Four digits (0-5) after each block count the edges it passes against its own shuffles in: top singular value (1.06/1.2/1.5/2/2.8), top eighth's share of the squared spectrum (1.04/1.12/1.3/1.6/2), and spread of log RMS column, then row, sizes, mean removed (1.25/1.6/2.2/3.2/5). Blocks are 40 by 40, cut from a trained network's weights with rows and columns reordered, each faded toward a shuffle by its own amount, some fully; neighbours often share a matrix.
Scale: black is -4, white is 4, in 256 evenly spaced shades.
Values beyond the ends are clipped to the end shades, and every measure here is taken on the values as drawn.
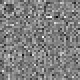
3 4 0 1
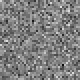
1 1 0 0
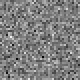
0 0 0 0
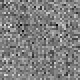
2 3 0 2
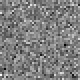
0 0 0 0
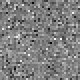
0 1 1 0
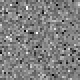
0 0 0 0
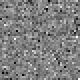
0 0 0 0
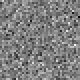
0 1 0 0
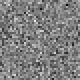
1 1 0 0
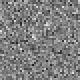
1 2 0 0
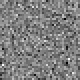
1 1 0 0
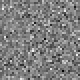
1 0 0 0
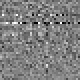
3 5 0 2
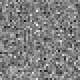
0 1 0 0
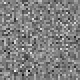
2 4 2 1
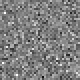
1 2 0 0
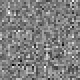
2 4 2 1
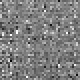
2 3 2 1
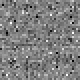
1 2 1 0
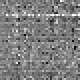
3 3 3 2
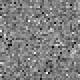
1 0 0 0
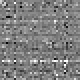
3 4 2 2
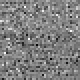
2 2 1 1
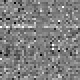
2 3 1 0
